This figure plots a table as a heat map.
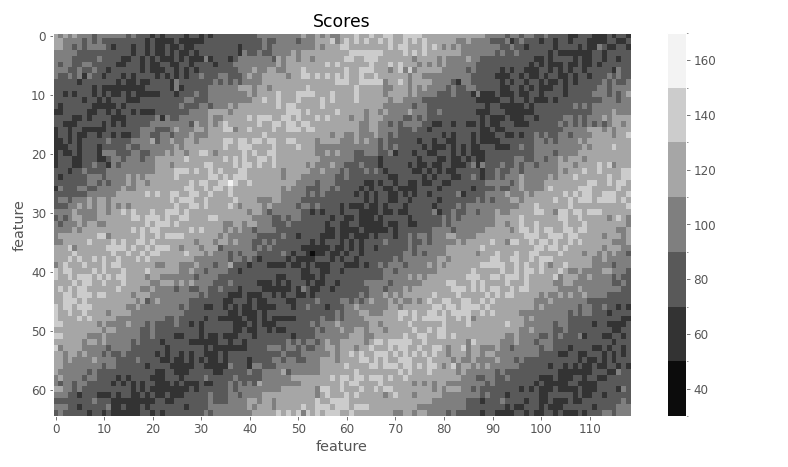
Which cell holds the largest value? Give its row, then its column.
25, 36
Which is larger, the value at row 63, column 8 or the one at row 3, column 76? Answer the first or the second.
the second
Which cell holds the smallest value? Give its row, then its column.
37, 53
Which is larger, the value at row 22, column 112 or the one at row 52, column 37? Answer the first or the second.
the first
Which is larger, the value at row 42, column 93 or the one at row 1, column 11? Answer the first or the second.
the first
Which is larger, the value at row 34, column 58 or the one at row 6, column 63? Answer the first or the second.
the second
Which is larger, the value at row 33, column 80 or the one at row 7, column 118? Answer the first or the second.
the first
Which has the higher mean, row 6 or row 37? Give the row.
37
